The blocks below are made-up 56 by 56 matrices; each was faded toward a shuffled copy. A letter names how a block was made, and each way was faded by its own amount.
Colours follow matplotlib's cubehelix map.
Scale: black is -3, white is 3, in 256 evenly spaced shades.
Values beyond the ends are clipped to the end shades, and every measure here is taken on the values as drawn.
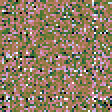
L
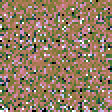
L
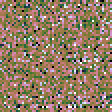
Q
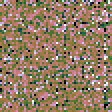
L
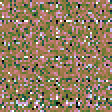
Q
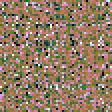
Q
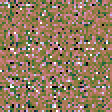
Q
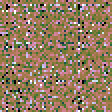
L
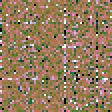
L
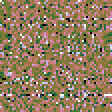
Q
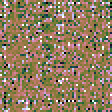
Q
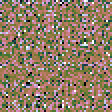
Q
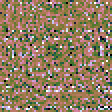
Q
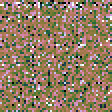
L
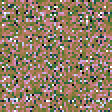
L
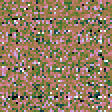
Q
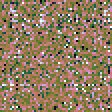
L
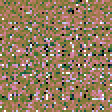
Q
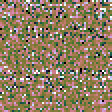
L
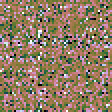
L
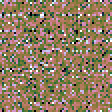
Q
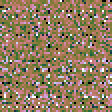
Q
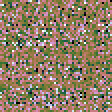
L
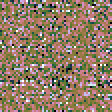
Q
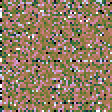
L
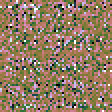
L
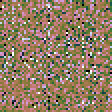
Q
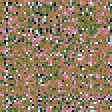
Q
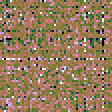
Q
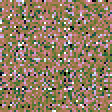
Q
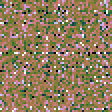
L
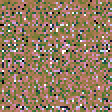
Q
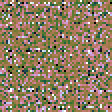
L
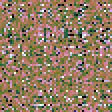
Q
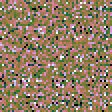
Q
